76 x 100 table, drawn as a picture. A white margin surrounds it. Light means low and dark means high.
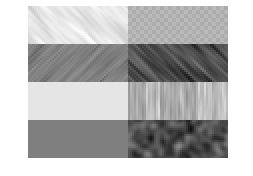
It is made of 4 by 2 panels. Panel 1,1: very low, slanting down to the right, faint in contrast. Panel 1,2: low, checkered, faint in contrast. Panel 2,1: middling, slanting up to the right, faint in contrast. Panel 2,2: high, slanting down to the right. Panel 3,1: very low, flat. Panel 3,2: low, streaked downward. Panel 4,1: middling, flat. Panel 4,2: high, blotchy.
